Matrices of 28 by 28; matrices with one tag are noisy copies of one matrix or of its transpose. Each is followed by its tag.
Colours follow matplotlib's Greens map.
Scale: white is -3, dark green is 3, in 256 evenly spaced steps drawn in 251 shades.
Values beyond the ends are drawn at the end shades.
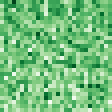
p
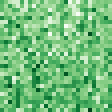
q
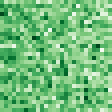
p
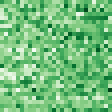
q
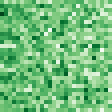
p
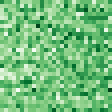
q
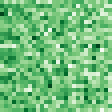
p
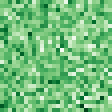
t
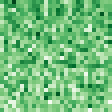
p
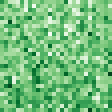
q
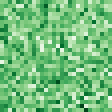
t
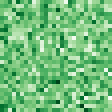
t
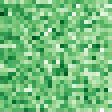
p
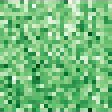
q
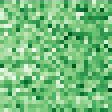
q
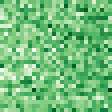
q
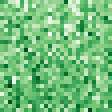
q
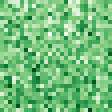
q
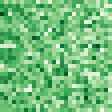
p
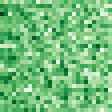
p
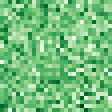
t
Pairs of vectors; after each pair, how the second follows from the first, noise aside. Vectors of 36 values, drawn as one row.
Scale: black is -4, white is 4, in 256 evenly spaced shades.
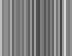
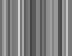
shuffled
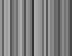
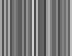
sign-scrambled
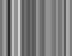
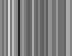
sign-scrambled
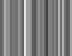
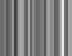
shuffled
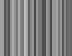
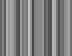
shuffled
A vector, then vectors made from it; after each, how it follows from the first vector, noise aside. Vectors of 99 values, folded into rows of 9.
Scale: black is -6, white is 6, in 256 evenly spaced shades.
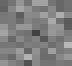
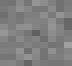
shrunk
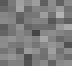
sign-scrambled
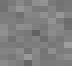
shrunk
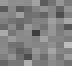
sign-scrambled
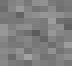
shrunk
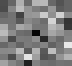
scaled up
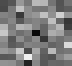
scaled up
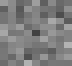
sign-scrambled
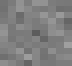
shrunk
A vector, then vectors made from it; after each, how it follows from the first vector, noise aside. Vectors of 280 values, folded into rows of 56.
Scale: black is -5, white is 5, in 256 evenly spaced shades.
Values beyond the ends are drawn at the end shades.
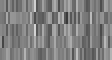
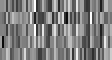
scaled up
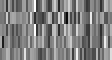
scaled up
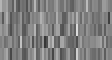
reversed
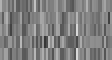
reversed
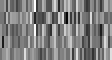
scaled up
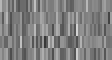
reversed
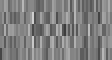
wrapped around
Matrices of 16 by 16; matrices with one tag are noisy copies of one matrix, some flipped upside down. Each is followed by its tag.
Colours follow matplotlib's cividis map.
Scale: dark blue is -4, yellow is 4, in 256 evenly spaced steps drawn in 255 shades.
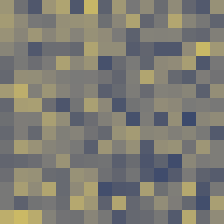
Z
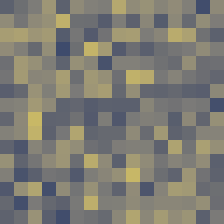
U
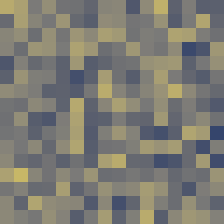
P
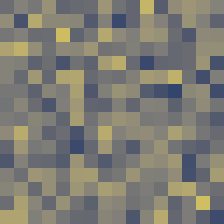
P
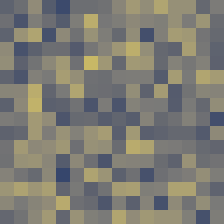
U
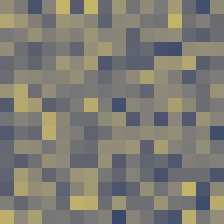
Z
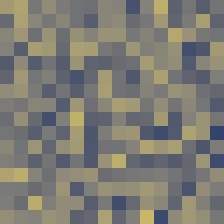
P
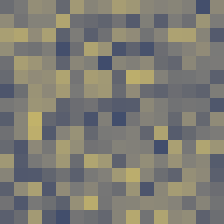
U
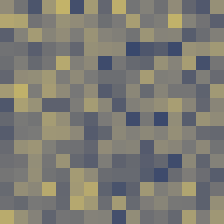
Z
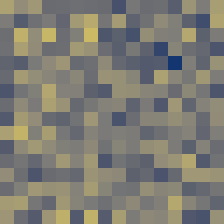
Z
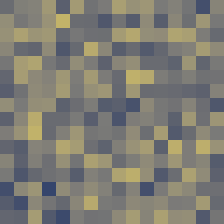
U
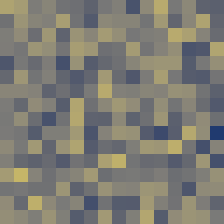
P
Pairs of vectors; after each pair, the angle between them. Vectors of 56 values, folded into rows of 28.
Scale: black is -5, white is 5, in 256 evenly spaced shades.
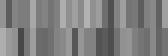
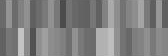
nearly opposite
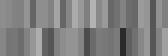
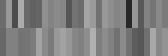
orthogonal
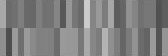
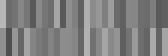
nearly parallel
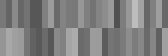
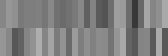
partly opposed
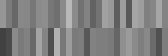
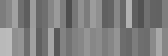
nearly opposite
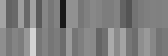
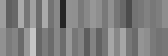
nearly parallel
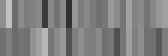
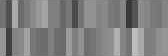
partly opposed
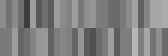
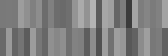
orthogonal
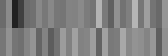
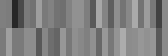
nearly parallel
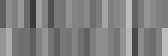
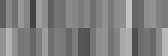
nearly parallel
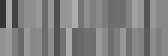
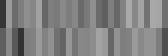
partly aligned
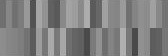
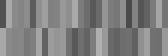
partly aligned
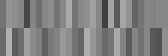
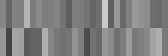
nearly opposite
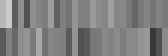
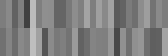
partly aligned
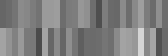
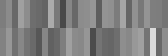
partly aligned
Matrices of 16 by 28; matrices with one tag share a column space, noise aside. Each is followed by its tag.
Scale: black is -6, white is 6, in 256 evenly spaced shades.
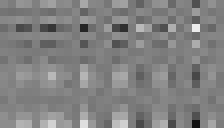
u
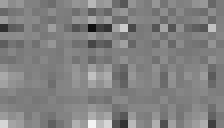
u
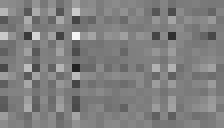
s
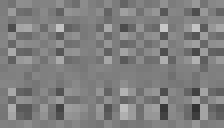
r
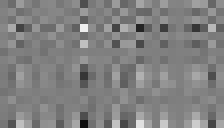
u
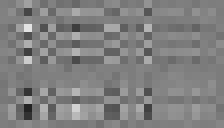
r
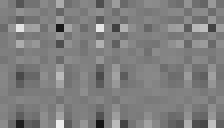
u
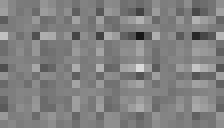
s
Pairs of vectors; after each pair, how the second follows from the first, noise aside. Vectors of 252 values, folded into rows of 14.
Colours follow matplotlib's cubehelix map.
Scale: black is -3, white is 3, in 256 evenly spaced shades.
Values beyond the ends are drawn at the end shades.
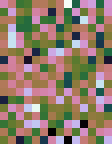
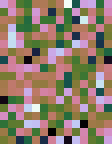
copied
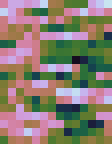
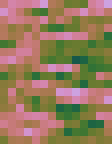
shrunk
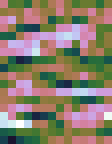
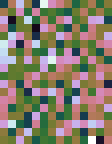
shuffled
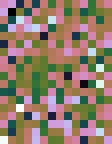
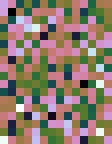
copied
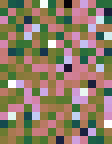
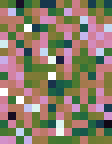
shuffled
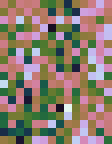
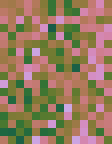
shrunk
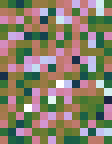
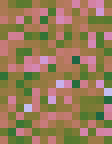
shrunk
